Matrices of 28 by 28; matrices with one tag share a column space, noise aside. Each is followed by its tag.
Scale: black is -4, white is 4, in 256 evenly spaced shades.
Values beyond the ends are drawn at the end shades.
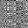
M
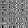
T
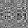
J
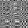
M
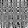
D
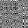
M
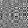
J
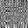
D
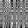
D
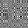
J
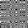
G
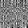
D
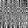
D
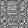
M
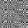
G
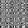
T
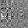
J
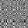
M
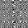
G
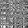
T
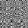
M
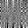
D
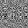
J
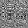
J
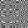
G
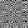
G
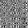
T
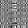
T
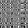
T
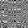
G
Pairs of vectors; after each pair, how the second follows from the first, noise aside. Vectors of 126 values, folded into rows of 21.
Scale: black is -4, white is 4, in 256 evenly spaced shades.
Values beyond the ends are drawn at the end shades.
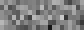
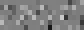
partly zeroed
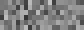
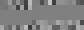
partly zeroed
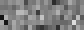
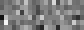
sign-scrambled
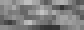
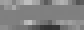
partly zeroed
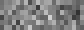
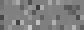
partly zeroed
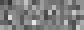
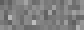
shrunk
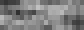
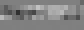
partly zeroed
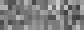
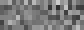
sign-scrambled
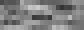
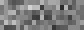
sign-scrambled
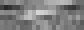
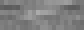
shrunk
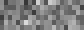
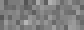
shrunk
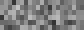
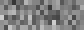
sign-scrambled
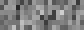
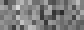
sign-scrambled
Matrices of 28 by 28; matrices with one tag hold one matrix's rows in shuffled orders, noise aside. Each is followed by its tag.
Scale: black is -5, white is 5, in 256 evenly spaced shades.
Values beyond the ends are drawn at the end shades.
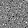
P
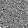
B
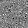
P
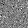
B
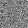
B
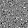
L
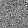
P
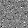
L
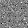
L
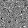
L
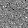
P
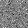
P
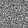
P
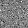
B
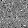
L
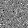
B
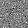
P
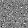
L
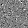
L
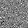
B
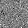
B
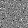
B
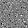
L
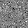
P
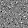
L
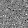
P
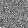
B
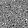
P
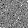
B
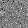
B
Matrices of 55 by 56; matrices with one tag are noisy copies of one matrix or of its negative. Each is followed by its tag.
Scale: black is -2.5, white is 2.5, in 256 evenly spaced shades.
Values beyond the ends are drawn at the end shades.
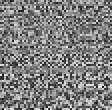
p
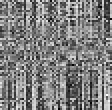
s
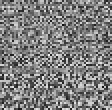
p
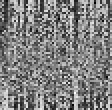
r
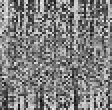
r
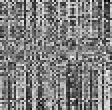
s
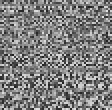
p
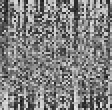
r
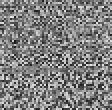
p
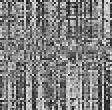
s
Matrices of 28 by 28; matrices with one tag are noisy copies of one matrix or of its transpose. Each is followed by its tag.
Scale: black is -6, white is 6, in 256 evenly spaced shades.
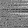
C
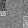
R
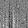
C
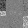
R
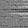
C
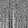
C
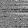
C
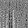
C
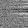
C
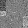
R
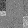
R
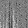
C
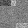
R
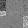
R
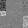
R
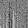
C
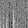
C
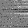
C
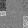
R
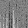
C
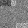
R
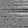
C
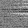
C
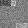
R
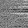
C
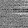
C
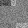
R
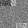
R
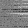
C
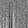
C
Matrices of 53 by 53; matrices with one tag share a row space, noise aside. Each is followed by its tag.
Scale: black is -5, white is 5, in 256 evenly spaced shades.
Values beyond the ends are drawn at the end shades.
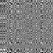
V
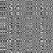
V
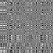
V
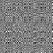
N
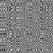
V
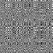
N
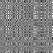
N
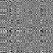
V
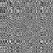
V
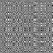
N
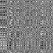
V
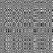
N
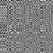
V
